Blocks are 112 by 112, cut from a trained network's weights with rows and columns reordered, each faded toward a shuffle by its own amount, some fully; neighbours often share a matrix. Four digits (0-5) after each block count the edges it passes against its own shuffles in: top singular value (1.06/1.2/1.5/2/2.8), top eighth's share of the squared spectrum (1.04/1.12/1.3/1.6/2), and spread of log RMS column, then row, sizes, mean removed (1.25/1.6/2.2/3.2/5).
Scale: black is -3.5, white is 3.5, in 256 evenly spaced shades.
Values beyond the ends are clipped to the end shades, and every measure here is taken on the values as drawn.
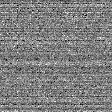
4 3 1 2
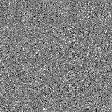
3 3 1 1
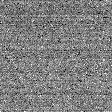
3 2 0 0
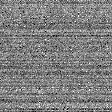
4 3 2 2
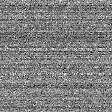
4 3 2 2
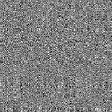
4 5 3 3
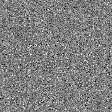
3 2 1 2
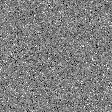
0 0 0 0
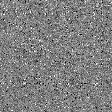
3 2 1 1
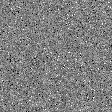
0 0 0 0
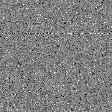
2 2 0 1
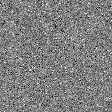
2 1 0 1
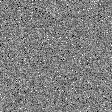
1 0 0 0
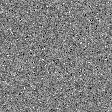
0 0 0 0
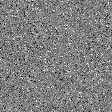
0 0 0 0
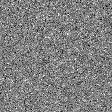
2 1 0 0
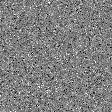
0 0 0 0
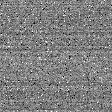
3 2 1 0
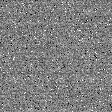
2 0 0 0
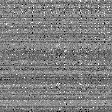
4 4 3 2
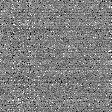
3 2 2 1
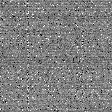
3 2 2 1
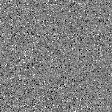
2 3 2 2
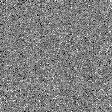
2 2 1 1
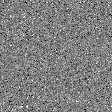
1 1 0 1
